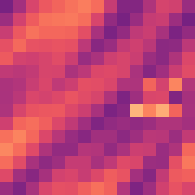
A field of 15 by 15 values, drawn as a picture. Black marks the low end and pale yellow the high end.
Odd patch: rougher, in the middle right. Grain: diagonal, up to the right. Mirror symmetry: none. Calmest part: middle left. Ninth with the lowest average: top right. Roughest part: middle right.
